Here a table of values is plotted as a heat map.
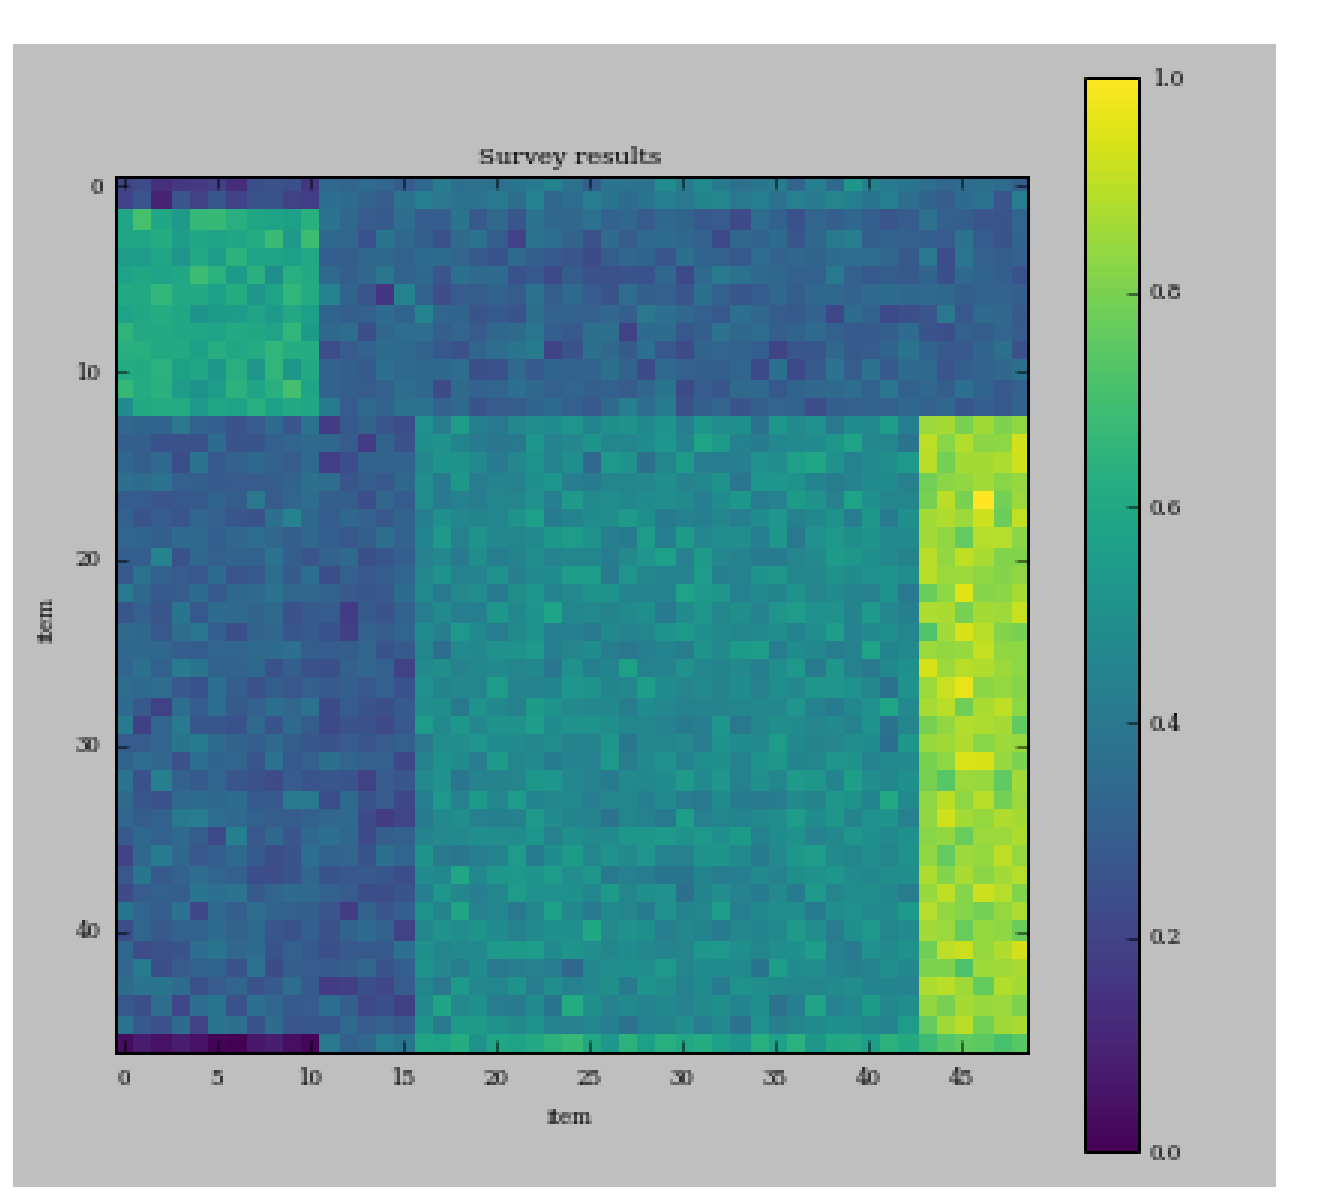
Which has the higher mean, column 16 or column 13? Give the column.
16
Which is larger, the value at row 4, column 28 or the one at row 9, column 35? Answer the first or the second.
the first
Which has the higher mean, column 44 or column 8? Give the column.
44
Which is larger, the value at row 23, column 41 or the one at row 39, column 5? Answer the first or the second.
the first
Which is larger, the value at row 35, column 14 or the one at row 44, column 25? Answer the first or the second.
the second
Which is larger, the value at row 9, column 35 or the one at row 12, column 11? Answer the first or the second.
the second
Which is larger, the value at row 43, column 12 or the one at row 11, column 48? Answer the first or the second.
the second
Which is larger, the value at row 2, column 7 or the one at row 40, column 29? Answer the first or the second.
the first
